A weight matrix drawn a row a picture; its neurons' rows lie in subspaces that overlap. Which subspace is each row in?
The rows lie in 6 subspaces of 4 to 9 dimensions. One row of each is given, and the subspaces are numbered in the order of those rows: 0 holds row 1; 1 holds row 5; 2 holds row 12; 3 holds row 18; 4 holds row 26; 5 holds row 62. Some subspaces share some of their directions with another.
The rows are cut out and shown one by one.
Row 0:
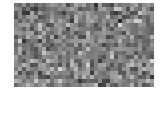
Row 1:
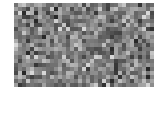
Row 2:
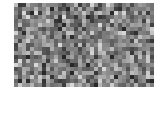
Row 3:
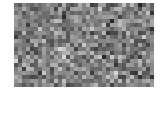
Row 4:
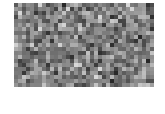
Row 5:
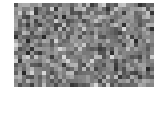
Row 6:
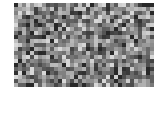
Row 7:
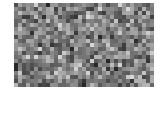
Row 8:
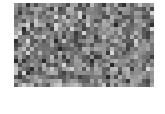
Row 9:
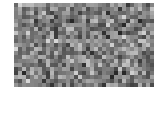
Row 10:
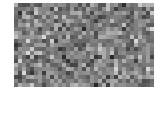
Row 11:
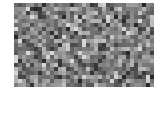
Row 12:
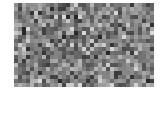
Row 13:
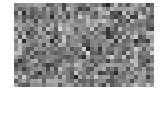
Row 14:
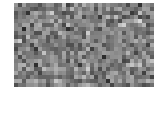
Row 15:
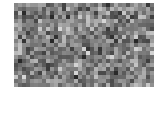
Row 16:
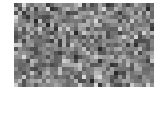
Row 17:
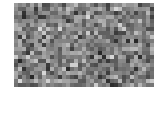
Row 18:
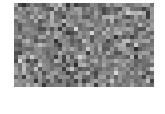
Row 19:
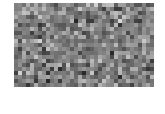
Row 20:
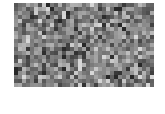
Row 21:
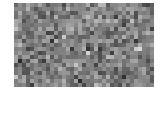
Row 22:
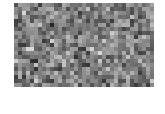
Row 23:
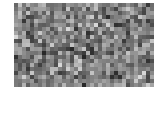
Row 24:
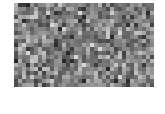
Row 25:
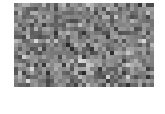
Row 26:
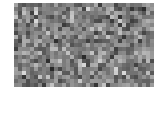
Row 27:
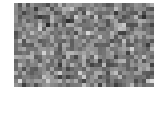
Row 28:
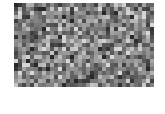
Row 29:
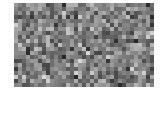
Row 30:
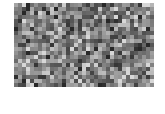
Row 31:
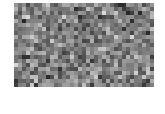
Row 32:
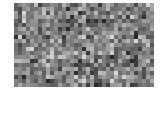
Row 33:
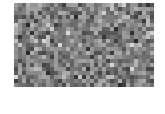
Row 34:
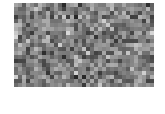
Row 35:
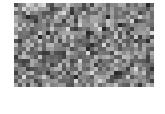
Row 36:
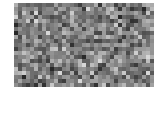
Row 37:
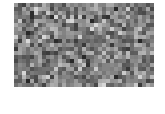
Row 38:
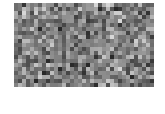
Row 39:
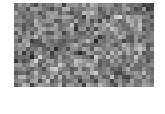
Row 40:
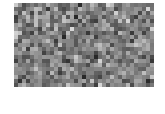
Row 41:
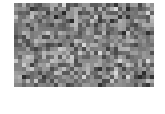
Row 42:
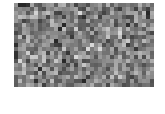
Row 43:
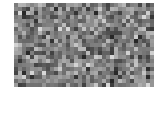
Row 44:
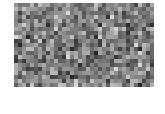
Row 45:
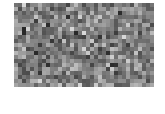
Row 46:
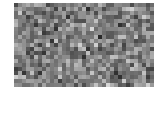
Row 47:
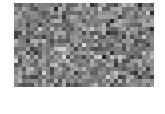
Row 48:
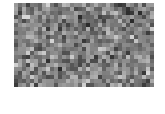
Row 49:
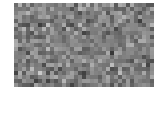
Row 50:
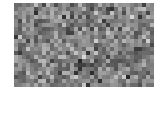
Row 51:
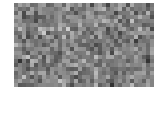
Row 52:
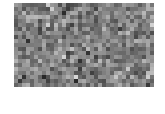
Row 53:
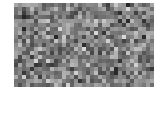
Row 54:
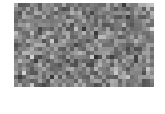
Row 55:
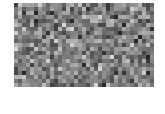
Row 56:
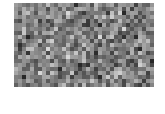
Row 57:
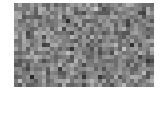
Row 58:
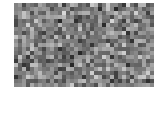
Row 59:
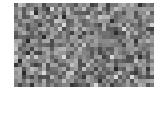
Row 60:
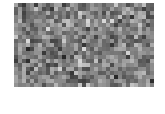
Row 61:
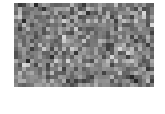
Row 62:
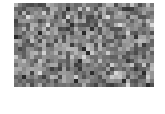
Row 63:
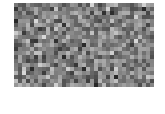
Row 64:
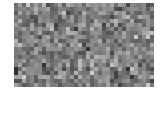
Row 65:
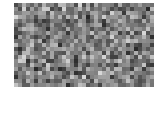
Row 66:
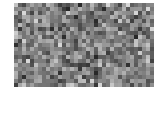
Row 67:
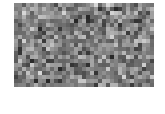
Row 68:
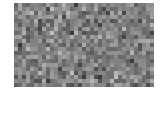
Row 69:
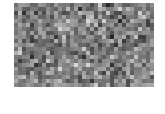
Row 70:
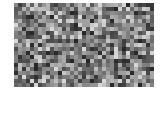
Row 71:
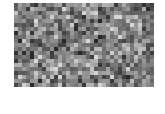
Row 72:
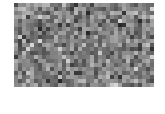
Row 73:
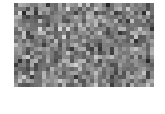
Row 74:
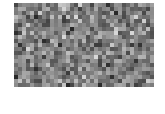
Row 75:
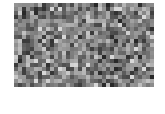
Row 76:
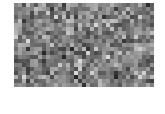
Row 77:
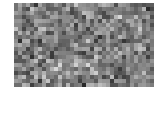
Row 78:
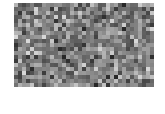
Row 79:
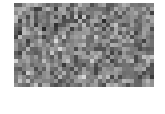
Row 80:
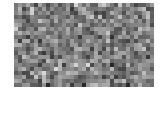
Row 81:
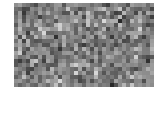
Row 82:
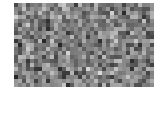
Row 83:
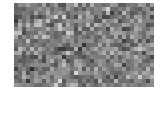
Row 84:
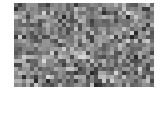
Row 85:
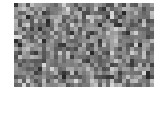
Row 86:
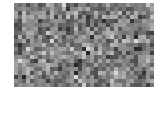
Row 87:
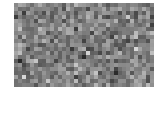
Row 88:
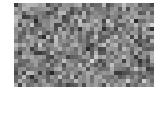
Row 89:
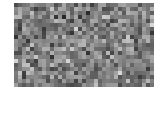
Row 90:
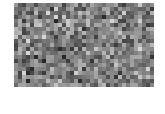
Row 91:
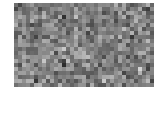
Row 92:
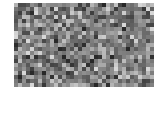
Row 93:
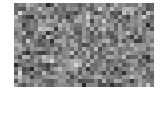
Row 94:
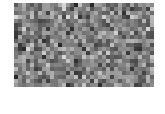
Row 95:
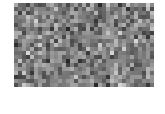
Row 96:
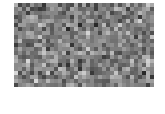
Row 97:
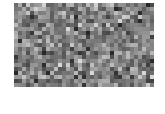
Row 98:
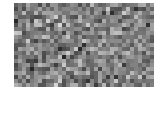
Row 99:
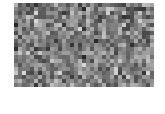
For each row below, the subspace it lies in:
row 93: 3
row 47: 4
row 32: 3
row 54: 1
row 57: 5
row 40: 2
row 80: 1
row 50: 4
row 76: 0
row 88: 5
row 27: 5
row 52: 5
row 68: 2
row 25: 4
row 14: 4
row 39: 1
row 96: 2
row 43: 0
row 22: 3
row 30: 0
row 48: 3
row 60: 3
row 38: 0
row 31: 3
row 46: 5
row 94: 5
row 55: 4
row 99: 4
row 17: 5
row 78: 1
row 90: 0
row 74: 2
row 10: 1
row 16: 2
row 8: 2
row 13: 1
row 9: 4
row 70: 4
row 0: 4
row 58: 4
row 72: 5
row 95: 5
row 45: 2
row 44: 5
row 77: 1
